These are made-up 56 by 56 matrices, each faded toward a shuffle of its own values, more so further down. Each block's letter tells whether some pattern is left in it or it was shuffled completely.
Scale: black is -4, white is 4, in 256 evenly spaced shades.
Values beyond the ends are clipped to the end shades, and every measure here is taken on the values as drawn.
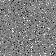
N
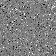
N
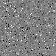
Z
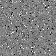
Z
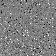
Z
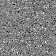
N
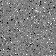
Z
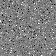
N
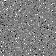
N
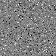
Z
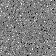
N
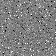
N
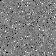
Z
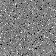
N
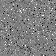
N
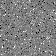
N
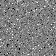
N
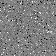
N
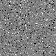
Z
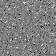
N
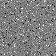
N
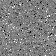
N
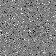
Z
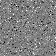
Z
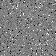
N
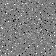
N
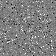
Z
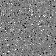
Z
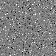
N
